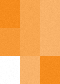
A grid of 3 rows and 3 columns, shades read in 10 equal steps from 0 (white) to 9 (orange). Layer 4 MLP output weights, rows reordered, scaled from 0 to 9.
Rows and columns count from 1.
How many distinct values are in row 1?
3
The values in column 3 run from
6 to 9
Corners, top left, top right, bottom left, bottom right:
9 6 0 9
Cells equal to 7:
2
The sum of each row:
22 21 15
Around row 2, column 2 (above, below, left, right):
7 6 8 6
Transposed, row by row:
9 8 0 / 7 7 6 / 6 6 9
